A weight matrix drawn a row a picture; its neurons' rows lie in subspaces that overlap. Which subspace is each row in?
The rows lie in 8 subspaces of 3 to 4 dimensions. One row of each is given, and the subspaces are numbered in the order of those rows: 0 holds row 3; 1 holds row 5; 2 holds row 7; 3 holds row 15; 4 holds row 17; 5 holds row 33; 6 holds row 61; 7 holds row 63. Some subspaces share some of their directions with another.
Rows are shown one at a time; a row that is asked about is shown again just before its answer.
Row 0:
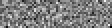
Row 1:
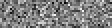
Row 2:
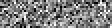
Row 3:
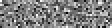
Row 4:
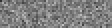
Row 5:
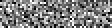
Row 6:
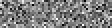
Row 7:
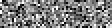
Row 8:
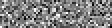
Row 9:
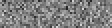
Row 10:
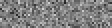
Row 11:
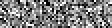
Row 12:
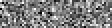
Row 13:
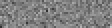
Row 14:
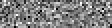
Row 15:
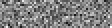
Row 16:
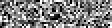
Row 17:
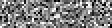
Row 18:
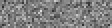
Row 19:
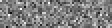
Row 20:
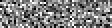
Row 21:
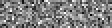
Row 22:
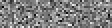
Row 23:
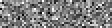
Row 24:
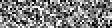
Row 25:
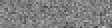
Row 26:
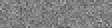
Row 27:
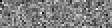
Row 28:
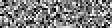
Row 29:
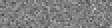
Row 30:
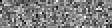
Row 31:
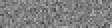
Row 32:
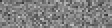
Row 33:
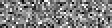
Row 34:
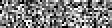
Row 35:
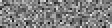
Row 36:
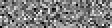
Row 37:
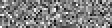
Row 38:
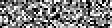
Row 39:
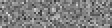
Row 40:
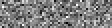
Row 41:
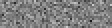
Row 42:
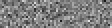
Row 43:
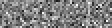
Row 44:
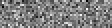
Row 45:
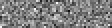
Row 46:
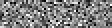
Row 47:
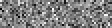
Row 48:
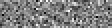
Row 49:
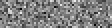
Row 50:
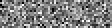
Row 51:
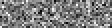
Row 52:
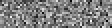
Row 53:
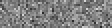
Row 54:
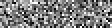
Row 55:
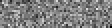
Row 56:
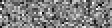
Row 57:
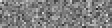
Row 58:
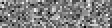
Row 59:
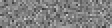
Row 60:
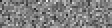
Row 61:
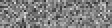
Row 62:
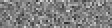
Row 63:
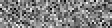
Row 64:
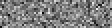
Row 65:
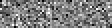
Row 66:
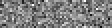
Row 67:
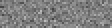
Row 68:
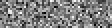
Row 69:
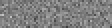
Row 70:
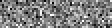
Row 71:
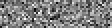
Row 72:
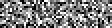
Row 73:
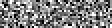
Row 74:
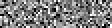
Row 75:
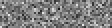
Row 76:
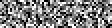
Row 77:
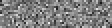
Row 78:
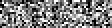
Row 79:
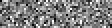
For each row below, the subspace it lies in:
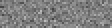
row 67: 2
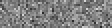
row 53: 7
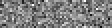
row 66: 5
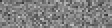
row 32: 7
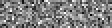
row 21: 5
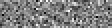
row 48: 0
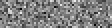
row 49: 5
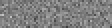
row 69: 2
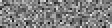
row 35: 0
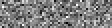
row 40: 3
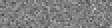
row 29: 0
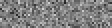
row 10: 7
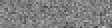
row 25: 3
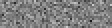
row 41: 0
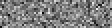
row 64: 6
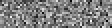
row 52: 2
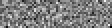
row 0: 3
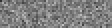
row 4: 6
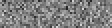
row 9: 2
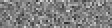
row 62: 0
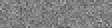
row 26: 7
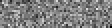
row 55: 3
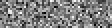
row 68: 5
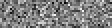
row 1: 7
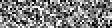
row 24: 7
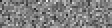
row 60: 0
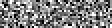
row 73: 3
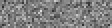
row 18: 4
